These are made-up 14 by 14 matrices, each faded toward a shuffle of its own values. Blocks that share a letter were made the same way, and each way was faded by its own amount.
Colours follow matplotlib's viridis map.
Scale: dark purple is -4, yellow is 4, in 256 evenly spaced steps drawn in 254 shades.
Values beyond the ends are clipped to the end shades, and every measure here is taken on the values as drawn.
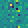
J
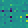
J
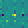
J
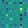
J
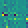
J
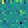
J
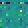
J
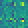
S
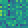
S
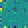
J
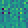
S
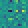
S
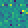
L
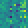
S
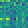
S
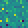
L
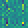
S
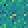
L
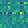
S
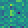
S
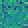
L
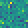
L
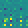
J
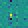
J
